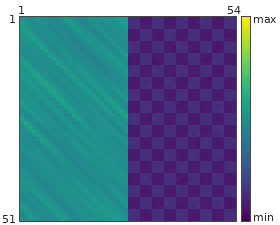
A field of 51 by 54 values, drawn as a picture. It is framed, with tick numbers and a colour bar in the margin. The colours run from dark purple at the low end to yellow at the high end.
The table splits into one row of 2 panels. Panel 1,1: middling, slanting down to the right, faint in contrast. Panel 1,2: very low, checkered, faint in contrast.
